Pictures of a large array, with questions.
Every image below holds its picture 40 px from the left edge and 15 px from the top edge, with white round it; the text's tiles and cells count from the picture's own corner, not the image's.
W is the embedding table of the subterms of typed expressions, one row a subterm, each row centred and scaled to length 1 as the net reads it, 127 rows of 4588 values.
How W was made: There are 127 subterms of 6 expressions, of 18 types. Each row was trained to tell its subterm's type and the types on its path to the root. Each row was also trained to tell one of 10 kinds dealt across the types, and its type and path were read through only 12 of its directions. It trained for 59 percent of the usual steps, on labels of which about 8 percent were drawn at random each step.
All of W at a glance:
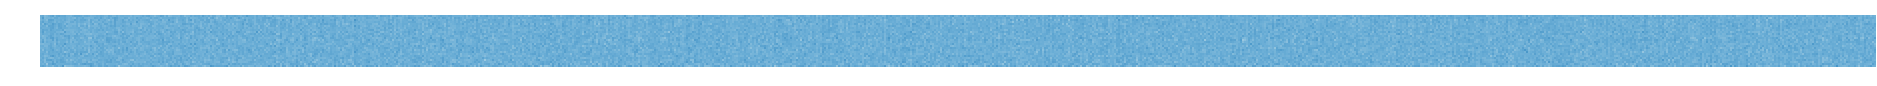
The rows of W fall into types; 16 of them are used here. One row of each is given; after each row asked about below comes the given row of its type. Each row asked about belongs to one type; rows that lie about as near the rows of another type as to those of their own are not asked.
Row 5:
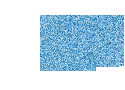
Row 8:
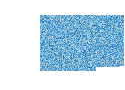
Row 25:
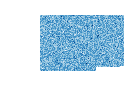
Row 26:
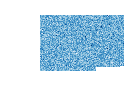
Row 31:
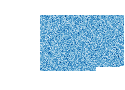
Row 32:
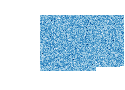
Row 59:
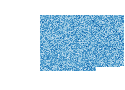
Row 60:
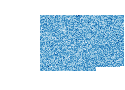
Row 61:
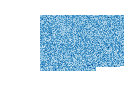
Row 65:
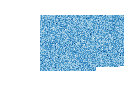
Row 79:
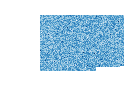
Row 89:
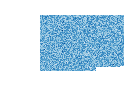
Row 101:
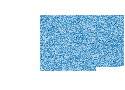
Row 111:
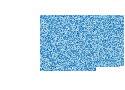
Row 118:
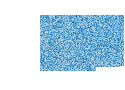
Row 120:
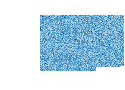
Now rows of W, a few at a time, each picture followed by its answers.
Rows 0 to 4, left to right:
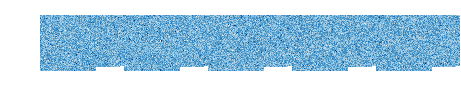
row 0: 59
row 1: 120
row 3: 111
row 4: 5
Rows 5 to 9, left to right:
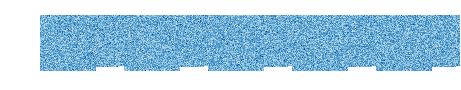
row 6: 26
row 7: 32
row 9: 60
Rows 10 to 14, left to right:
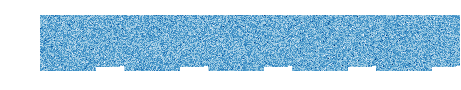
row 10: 5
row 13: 31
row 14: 111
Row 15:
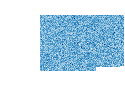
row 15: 79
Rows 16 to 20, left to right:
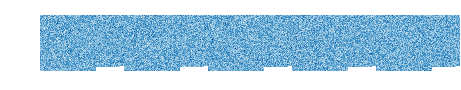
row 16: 31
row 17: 111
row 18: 5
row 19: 89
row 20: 79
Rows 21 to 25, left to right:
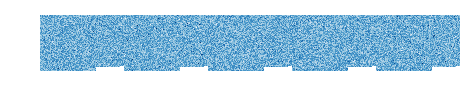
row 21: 89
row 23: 60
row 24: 59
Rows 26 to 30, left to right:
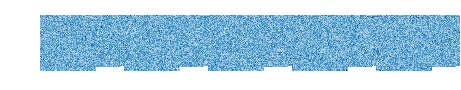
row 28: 31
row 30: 25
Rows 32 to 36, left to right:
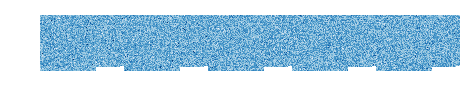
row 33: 61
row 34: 60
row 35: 26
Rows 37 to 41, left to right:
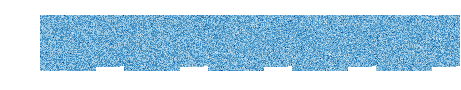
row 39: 118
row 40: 101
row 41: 26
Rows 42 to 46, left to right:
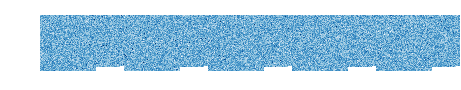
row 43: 89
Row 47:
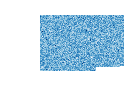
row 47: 79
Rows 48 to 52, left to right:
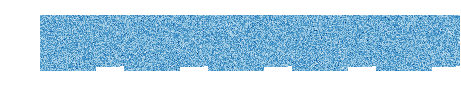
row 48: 26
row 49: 5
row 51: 61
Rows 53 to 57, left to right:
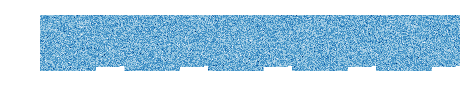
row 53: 25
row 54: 120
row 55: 5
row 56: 25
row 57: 25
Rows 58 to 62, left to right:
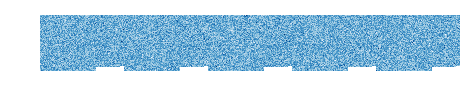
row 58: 79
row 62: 101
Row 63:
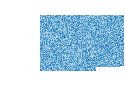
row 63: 60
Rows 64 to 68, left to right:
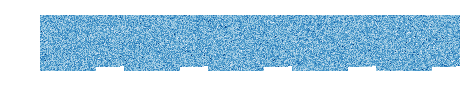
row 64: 79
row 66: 59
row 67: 32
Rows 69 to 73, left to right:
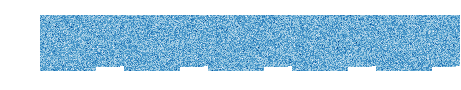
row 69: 60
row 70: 8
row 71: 118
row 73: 8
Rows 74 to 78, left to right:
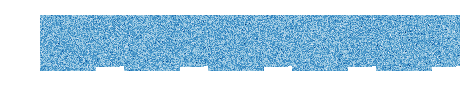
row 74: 65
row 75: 118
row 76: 26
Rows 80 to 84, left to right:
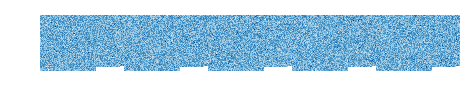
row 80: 26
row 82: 111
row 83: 89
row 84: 25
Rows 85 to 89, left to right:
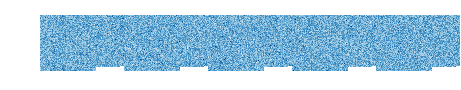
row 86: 120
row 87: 8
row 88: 8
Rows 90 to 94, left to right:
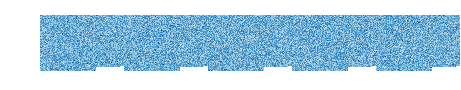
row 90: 120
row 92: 79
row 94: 32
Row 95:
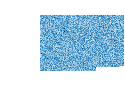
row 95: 101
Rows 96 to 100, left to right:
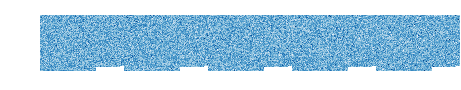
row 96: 118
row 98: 120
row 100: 89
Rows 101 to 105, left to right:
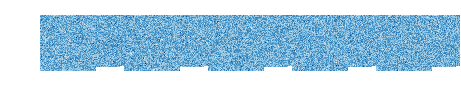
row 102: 101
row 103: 31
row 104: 25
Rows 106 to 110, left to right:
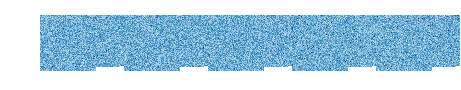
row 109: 59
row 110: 31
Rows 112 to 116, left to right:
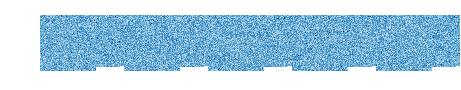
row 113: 61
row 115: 79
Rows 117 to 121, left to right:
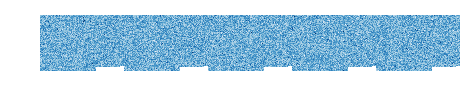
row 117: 60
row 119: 60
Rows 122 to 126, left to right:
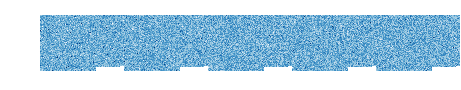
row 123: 120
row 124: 120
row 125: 61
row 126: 26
